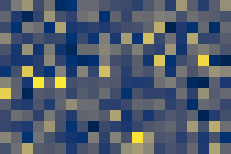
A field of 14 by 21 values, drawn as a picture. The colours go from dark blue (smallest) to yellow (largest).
On average the colour sits 30% of the way up the scale. There is no overall slope. The values are skewed, with a long tail toward high values.
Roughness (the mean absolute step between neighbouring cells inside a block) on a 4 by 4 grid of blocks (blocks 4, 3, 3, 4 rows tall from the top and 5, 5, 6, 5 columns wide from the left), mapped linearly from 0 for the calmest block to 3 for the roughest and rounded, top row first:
2 1 2 2 / 3 2 2 3 / 3 1 0 2 / 2 1 2 3
